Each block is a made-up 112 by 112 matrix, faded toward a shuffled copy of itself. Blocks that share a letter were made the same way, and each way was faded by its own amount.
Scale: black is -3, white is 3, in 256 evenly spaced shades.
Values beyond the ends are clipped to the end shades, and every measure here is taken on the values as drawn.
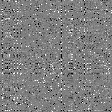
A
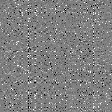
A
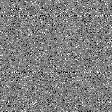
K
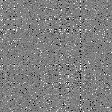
A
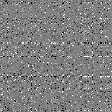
A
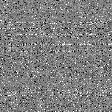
K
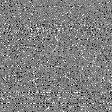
K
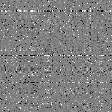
A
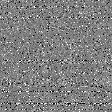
K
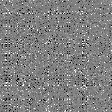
A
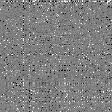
A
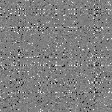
A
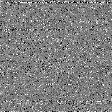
K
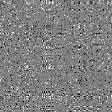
A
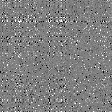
A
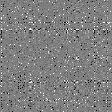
A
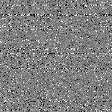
K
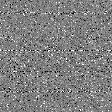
K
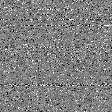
K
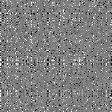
A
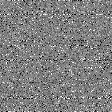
K
